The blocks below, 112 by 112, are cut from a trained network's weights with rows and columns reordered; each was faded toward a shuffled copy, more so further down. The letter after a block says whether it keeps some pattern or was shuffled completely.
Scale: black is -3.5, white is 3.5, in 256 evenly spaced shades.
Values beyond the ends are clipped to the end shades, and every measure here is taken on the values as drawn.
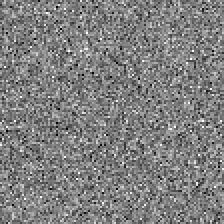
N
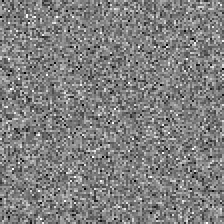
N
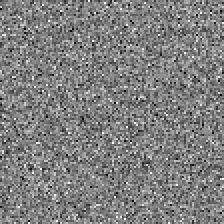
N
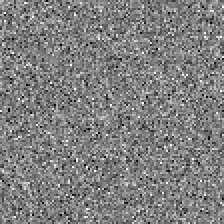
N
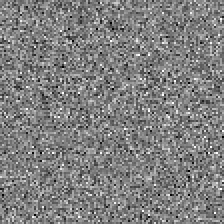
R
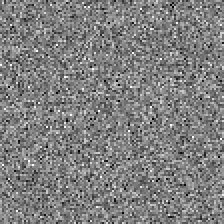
N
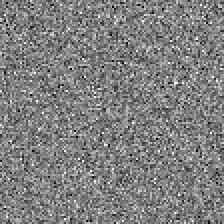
N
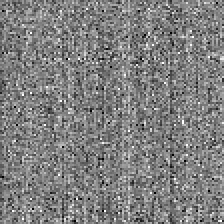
R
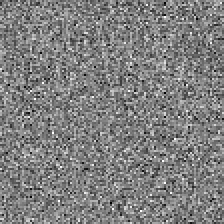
R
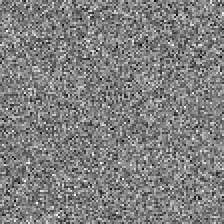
N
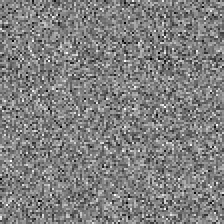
R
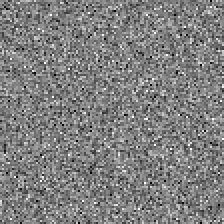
N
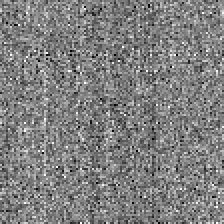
R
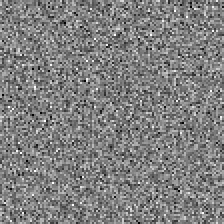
N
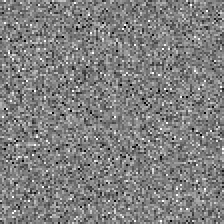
N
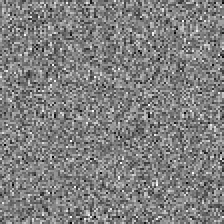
R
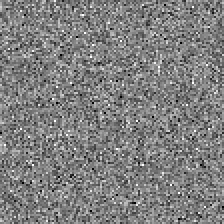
N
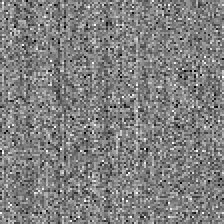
R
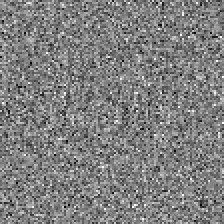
R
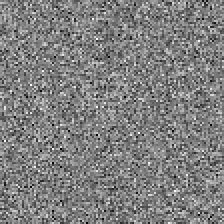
R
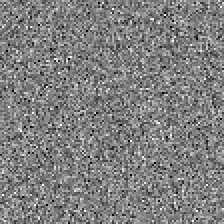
N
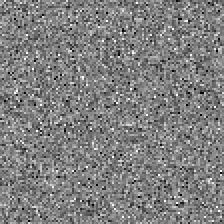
N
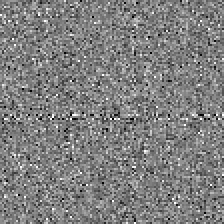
R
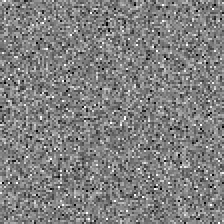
N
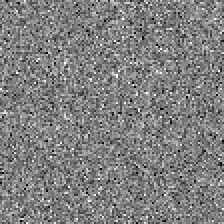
N
